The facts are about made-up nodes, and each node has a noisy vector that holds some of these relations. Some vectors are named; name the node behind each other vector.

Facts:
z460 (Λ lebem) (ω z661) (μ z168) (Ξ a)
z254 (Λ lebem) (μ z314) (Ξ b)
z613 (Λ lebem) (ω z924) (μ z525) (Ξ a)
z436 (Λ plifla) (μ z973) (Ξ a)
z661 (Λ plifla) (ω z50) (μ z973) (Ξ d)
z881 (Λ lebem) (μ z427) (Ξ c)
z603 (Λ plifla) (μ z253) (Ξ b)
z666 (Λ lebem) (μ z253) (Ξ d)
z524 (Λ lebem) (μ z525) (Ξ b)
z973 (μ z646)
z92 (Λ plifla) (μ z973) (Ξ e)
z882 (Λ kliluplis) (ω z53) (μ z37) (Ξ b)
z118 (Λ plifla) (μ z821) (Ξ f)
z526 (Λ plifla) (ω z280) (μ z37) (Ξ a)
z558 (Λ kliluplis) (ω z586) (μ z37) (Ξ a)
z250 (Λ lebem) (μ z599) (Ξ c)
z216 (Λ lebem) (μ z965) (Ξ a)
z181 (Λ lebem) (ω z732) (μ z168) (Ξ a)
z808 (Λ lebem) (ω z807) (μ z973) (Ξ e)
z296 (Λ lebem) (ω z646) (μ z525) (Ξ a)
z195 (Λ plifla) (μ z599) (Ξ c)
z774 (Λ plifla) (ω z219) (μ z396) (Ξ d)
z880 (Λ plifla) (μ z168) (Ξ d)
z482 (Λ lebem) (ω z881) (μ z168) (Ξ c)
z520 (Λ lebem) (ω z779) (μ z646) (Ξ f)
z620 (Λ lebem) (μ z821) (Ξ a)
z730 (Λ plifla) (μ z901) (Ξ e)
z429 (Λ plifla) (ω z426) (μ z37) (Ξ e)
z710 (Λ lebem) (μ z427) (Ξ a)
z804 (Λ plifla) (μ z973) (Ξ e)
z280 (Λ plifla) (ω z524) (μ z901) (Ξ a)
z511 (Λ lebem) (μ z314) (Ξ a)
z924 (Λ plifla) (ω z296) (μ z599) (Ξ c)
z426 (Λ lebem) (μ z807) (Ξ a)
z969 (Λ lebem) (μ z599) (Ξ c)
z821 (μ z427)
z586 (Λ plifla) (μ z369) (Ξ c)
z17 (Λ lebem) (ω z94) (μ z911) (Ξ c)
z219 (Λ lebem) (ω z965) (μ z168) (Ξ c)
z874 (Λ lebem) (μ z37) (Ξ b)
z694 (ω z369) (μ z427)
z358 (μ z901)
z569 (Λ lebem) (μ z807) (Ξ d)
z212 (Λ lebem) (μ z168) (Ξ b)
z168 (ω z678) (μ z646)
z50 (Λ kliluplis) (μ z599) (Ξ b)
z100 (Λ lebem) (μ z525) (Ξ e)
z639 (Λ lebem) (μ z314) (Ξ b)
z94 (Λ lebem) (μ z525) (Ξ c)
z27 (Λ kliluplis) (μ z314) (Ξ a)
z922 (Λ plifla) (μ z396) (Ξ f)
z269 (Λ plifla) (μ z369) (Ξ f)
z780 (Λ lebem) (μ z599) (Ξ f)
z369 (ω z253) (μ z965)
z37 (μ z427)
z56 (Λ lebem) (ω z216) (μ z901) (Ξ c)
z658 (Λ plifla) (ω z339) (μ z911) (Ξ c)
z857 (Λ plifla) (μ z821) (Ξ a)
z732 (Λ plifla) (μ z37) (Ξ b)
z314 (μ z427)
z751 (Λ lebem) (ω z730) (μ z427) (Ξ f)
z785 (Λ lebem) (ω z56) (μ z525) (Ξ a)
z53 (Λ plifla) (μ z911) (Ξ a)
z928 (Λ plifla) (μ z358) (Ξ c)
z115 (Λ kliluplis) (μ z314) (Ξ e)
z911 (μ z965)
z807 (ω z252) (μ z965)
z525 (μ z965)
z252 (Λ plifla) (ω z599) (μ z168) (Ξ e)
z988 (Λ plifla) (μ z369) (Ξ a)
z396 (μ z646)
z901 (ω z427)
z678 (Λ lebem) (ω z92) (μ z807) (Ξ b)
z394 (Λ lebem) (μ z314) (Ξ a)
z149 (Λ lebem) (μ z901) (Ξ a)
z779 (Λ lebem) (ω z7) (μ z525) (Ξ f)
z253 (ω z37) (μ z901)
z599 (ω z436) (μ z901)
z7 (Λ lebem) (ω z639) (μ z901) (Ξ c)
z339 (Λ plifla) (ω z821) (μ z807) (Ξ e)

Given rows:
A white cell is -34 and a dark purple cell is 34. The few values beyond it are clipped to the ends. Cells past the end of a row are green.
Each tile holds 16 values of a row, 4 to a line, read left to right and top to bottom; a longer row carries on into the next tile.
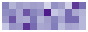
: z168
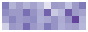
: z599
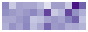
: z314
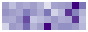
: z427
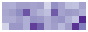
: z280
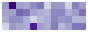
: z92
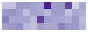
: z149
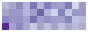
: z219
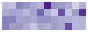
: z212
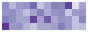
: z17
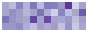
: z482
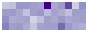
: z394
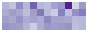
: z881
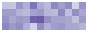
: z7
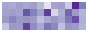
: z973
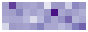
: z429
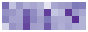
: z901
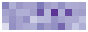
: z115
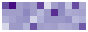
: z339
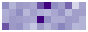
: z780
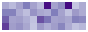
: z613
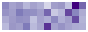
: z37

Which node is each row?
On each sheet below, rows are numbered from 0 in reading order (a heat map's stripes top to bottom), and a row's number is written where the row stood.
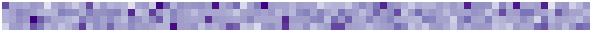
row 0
z924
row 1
z694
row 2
z569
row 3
z774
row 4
z678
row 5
z808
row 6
z730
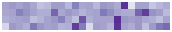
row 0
z857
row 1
z603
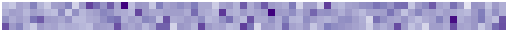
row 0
z56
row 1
z269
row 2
z988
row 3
z732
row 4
z100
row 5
z586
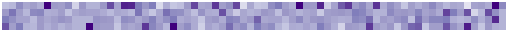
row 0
z181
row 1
z779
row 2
z785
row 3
z460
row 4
z922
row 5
z646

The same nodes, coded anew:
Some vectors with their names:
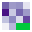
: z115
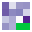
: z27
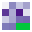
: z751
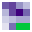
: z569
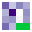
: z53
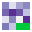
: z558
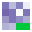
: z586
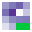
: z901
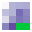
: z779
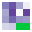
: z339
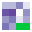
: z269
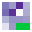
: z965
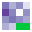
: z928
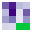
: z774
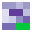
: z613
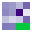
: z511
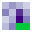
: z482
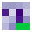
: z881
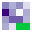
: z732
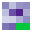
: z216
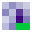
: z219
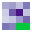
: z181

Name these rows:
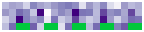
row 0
z17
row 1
z280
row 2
z100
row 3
z94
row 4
z520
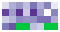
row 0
z780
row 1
z603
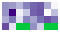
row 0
z526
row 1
z924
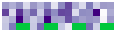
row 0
z212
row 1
z524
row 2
z429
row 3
z436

